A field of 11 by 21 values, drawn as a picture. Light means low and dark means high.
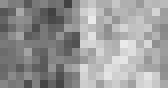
Streaks run downward. On average the colour sits 40% of the way up the scale. A vertical seam about 50% of the way across splits the table, and the left part is higher.
